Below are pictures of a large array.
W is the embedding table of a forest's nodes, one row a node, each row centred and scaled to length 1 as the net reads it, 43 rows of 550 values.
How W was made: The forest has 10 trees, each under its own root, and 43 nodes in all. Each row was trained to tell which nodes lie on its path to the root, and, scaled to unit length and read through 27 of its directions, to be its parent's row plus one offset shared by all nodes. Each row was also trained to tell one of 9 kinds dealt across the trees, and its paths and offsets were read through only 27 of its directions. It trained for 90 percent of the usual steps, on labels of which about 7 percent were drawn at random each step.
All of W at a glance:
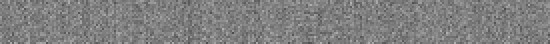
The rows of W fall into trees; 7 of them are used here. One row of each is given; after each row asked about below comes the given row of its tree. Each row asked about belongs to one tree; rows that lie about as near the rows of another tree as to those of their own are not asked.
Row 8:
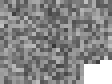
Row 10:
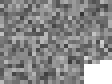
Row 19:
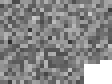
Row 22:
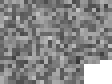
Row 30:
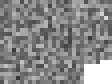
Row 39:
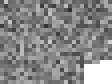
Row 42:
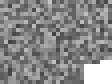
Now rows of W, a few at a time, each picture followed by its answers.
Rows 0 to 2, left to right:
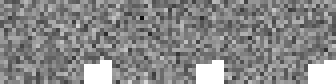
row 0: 19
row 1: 39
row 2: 39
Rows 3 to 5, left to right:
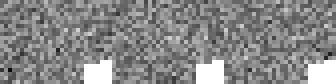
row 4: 19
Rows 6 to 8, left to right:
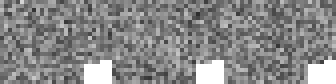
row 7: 10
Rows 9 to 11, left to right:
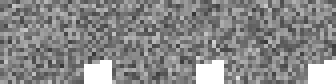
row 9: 10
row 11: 30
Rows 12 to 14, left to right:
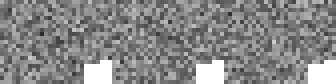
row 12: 30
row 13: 30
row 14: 8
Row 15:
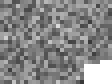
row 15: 19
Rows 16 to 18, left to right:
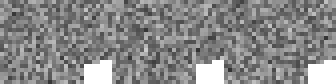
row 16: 39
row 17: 19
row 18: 39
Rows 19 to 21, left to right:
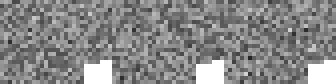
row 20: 22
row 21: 30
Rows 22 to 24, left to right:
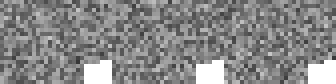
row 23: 10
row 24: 8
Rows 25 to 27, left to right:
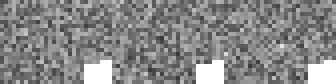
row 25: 10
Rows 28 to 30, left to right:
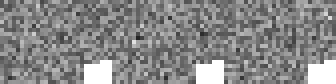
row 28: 39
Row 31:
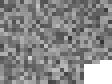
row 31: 39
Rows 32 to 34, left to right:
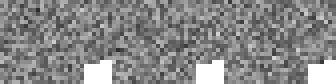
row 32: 42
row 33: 30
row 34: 30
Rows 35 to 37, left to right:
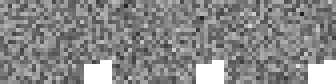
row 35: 42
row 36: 19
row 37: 19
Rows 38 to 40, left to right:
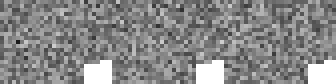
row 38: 22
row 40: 22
